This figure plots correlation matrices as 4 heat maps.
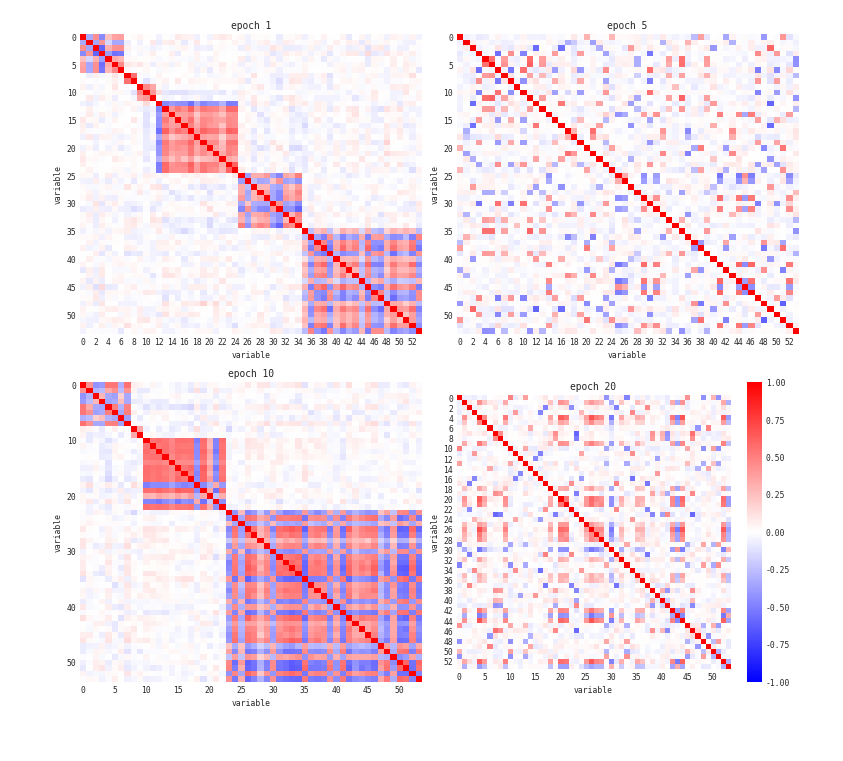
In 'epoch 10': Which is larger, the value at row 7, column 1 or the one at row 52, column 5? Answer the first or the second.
the first
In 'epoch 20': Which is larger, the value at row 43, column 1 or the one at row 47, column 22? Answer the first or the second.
the second
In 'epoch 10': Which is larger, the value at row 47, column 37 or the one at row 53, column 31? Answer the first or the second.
the first
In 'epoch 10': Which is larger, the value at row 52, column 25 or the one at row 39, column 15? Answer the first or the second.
the second
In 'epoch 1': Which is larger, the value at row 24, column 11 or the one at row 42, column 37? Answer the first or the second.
the second
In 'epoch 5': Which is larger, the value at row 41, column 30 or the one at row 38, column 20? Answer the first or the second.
the second
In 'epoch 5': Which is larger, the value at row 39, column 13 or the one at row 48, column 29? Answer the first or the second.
the first
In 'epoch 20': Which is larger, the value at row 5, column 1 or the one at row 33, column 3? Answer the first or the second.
the first
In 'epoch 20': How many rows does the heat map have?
54
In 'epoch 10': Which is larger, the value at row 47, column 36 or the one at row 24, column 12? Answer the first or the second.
the second
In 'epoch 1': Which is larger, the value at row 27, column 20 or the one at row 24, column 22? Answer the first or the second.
the second
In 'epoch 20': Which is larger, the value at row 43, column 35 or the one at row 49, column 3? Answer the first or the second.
the second
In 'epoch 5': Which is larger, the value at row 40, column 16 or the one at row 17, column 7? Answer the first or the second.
the first
